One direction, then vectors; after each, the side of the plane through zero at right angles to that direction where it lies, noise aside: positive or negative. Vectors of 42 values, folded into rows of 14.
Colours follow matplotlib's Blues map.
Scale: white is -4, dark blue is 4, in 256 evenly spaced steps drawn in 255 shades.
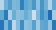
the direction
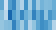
negative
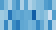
negative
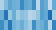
positive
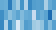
positive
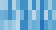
positive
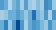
negative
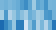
positive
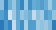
positive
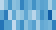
positive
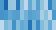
negative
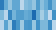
negative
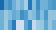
negative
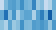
positive
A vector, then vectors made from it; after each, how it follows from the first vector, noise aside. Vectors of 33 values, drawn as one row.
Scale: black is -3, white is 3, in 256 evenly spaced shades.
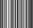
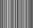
shrunk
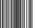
wrapped around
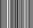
partly zeroed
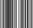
wrapped around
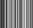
reversed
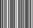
sign-scrambled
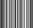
reversed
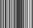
wrapped around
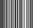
reversed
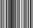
wrapped around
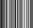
reversed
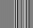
partly zeroed
